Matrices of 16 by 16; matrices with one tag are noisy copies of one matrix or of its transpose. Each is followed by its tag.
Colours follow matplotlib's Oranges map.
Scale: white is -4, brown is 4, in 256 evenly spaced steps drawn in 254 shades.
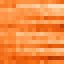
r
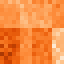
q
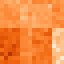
q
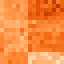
q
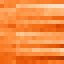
r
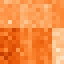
q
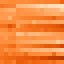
r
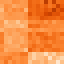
q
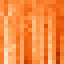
r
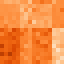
q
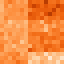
q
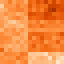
q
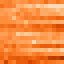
r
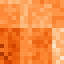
q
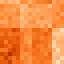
q
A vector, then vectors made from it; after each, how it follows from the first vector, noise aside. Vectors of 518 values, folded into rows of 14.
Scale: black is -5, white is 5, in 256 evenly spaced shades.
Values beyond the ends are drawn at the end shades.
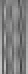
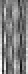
scaled up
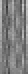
reversed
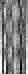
scaled up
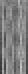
negated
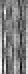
scaled up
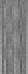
shrunk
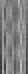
negated
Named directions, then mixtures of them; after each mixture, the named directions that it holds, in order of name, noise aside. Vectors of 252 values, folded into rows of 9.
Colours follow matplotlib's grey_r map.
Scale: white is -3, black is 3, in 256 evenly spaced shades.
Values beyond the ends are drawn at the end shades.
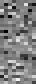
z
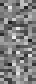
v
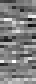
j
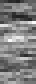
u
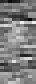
j, u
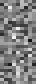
v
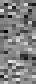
z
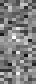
u, v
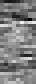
j, u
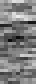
u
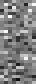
z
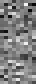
z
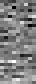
j, z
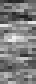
u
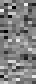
z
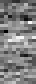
u, z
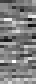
j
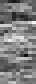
u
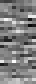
j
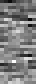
j, u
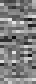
j, v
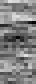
u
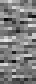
j
